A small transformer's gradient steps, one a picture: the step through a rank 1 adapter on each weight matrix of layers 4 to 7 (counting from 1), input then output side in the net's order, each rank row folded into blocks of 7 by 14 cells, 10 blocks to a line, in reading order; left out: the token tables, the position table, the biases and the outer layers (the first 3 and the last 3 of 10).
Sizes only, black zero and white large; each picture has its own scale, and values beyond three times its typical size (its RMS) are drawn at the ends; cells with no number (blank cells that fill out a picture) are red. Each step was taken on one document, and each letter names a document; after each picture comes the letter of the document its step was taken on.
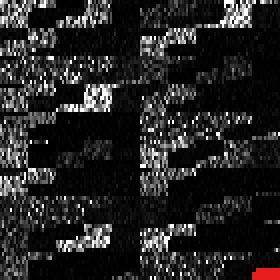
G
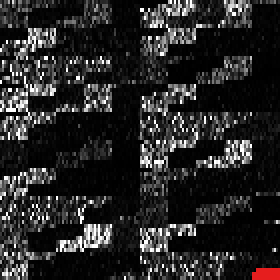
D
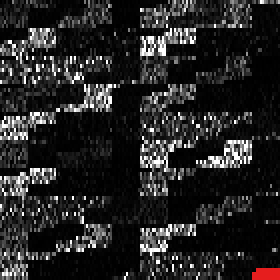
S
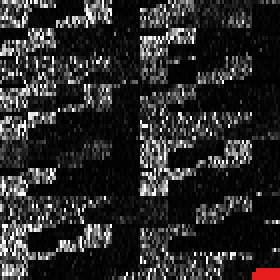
D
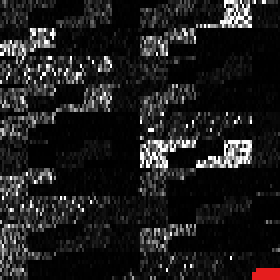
G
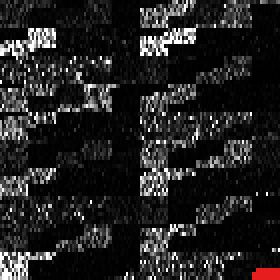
S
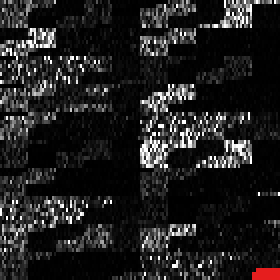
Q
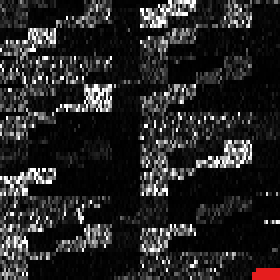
D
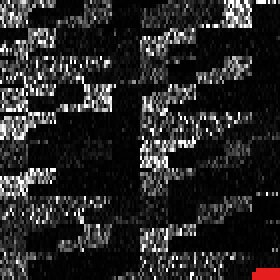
D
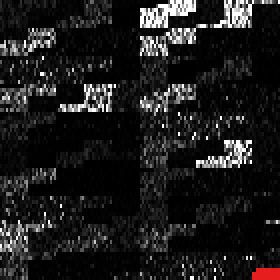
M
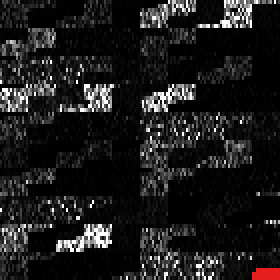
Q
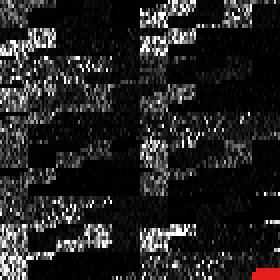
Q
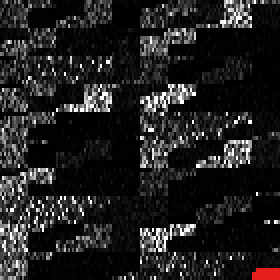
G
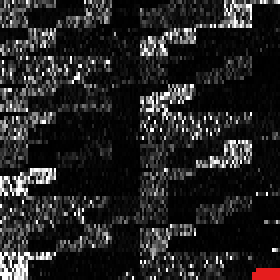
S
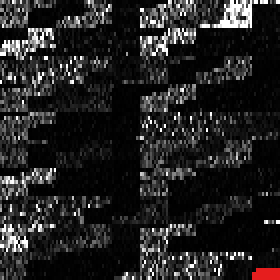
D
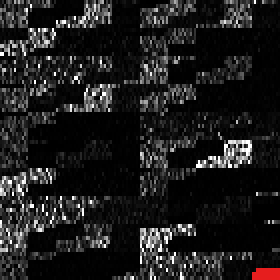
G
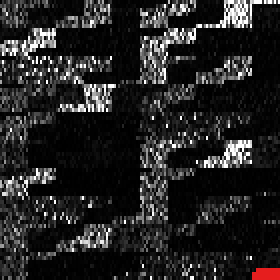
M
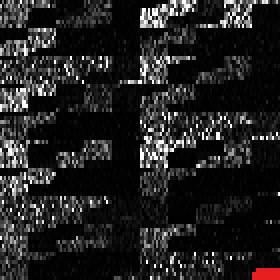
G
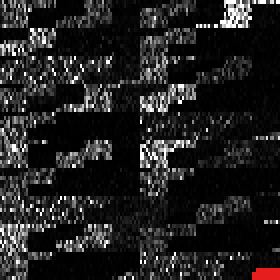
G
